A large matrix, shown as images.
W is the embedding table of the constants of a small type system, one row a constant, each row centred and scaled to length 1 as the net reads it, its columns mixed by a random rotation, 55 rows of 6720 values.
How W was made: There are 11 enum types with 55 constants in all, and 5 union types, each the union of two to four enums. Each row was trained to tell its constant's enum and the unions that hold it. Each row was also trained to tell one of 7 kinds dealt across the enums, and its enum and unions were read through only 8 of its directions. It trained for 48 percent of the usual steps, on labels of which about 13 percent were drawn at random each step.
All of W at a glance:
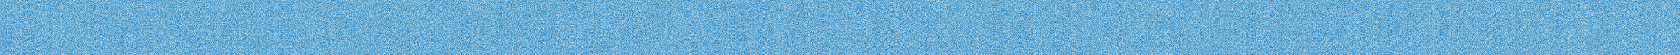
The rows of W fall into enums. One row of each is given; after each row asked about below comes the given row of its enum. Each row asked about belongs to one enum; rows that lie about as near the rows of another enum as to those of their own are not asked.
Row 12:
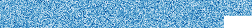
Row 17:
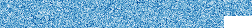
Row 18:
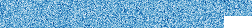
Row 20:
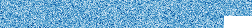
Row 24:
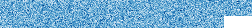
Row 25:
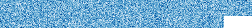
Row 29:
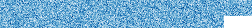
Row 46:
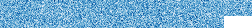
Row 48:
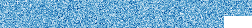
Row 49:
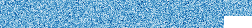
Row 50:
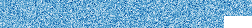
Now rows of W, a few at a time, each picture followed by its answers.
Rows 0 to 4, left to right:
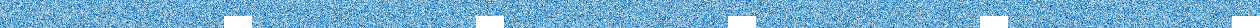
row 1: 29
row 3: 17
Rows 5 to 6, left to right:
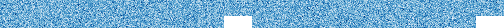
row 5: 49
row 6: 18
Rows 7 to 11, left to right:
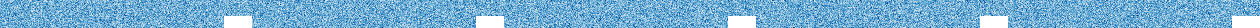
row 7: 49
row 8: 18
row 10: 48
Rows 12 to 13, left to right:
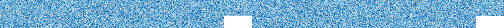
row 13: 20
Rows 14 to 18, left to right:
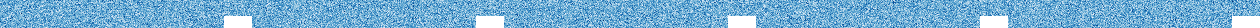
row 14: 17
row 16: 29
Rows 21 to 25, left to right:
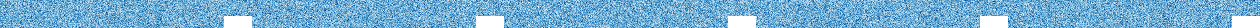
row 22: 50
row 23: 29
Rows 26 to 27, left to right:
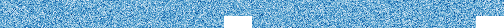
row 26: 20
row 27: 24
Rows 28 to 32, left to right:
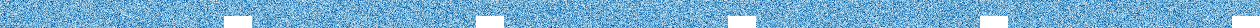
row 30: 29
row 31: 49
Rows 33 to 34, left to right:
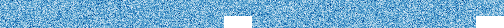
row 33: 25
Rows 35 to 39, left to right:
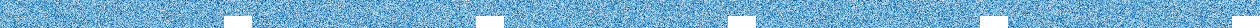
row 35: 20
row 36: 25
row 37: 50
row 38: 49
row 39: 17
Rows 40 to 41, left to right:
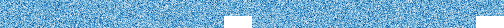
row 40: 20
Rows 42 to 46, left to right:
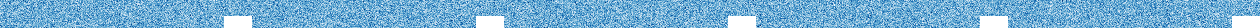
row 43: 25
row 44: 24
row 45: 25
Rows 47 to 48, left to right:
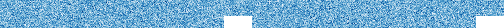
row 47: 29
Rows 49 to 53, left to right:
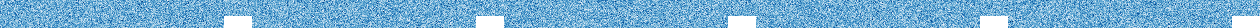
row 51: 25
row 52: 20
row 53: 49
